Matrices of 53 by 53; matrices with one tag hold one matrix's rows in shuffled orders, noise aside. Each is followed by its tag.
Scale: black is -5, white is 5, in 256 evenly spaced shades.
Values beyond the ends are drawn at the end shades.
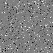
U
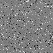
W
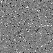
W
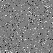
U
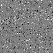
W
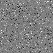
W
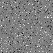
W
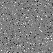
W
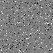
W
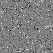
W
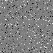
U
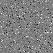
W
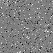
W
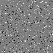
U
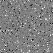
U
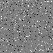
W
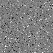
U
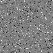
W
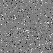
W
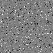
W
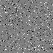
U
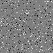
W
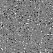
W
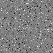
W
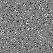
W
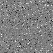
W
